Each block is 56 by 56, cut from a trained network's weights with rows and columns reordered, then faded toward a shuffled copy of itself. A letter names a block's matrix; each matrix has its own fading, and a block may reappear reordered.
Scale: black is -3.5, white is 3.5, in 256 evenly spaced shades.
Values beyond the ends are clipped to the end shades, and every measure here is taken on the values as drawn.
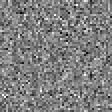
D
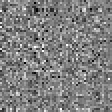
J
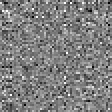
J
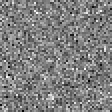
D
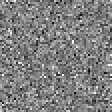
D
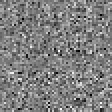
J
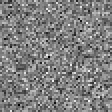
D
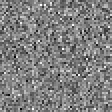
D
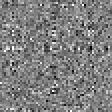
J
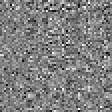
J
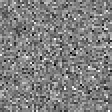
D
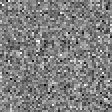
D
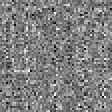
J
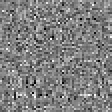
J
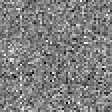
D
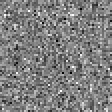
D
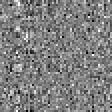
J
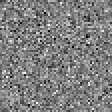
D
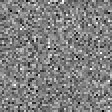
D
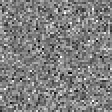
D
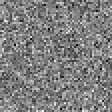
D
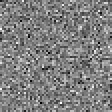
D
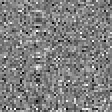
J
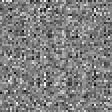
J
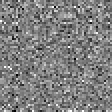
J
